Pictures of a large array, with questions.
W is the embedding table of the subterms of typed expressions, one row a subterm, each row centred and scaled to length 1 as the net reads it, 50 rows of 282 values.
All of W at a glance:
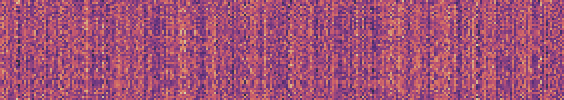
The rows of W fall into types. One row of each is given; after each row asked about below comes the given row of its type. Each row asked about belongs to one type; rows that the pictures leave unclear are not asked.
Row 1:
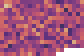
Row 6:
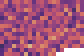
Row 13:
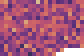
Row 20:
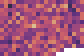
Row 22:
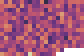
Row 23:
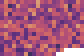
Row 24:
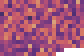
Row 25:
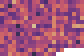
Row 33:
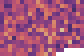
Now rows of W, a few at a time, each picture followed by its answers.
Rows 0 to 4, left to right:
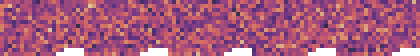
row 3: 6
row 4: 24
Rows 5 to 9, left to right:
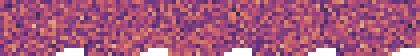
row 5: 13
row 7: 33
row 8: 20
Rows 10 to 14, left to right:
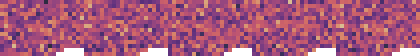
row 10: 23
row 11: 1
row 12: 23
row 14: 23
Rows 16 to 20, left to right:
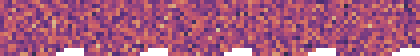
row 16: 24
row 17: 23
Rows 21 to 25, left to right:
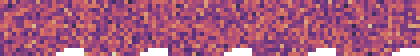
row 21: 13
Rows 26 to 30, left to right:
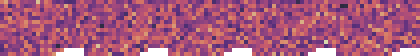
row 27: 6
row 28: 33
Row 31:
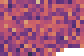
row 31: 13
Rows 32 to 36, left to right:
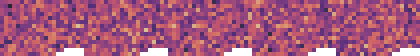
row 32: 33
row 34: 22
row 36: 20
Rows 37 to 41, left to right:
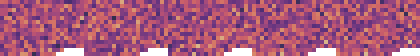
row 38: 24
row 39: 6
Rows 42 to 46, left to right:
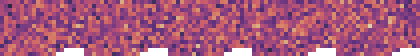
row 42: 33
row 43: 33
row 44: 24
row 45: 13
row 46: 24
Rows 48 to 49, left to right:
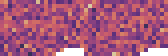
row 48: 13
